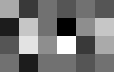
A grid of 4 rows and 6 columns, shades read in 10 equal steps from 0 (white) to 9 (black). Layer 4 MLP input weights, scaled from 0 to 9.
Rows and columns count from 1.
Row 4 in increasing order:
5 5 5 5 6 8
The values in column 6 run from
2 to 6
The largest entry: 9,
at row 2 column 4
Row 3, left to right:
6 1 4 0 7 3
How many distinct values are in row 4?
3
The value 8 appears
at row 2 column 1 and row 4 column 2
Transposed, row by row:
3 8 6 5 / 7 2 1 8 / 5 5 4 5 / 6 9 0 5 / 5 4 7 6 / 6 2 3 5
